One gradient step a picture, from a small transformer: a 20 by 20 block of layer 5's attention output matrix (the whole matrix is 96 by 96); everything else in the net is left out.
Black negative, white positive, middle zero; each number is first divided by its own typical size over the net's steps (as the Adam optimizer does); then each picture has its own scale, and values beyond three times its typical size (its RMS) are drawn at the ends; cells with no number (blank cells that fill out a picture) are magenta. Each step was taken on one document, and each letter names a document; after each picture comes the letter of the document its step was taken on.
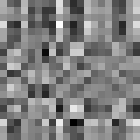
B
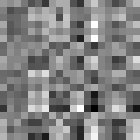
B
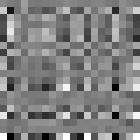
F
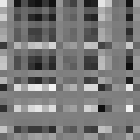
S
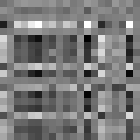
S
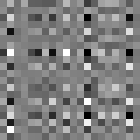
F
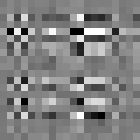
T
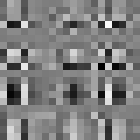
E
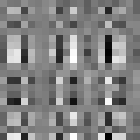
E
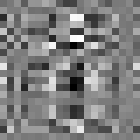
T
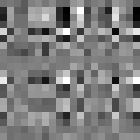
T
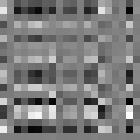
S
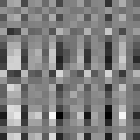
E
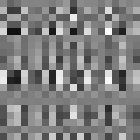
E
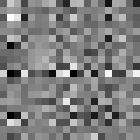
E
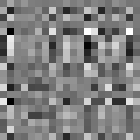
F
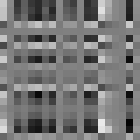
S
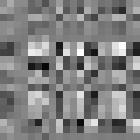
B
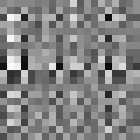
E
